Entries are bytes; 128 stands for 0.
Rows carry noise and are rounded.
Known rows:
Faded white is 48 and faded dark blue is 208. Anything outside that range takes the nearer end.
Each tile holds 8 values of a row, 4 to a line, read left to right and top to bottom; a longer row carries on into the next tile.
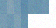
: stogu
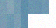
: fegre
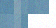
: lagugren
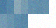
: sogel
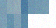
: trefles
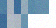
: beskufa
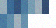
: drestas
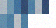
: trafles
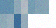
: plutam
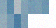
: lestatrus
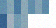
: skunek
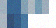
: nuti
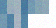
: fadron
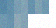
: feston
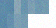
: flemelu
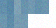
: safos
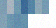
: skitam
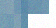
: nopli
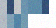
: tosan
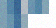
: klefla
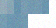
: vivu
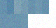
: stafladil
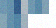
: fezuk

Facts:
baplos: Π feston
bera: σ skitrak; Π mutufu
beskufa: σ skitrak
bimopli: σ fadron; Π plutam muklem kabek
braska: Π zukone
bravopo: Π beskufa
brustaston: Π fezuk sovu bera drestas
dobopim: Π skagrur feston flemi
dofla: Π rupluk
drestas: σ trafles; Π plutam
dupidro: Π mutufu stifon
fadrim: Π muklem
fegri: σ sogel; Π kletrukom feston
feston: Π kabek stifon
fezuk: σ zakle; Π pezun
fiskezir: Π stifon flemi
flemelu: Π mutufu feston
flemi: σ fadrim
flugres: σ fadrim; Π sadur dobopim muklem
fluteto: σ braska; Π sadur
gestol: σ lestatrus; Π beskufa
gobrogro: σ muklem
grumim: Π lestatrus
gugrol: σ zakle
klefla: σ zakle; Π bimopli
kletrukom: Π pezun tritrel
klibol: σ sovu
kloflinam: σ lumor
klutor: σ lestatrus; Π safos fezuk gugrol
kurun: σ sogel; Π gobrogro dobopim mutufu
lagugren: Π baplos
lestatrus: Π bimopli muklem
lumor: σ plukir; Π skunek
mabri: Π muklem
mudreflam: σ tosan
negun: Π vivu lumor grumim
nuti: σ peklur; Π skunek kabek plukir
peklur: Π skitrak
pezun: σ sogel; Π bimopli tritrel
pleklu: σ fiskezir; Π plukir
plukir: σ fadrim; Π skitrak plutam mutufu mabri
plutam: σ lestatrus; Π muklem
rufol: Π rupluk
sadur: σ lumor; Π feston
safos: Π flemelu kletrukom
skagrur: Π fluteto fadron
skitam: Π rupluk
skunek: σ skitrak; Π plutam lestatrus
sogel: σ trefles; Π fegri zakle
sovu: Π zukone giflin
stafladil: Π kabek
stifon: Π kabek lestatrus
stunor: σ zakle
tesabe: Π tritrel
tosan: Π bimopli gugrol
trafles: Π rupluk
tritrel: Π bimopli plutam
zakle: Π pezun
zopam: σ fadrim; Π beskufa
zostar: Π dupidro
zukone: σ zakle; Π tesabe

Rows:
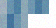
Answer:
zakle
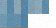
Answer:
fadrim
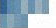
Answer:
sadur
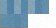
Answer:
brustaston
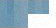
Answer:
stifon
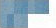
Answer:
giflin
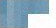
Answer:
klibol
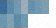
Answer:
fegri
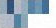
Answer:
mudreflam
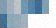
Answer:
fiskezir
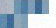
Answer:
braska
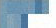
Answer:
bravopo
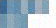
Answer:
flemi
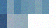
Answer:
bera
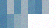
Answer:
fluteto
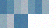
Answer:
gestol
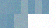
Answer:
kabek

